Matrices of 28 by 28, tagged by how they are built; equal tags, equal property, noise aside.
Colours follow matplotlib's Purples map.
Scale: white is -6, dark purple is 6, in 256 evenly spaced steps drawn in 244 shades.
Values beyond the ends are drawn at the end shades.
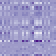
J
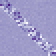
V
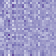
J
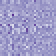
J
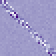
V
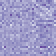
J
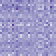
J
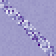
V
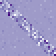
V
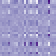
J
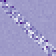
V
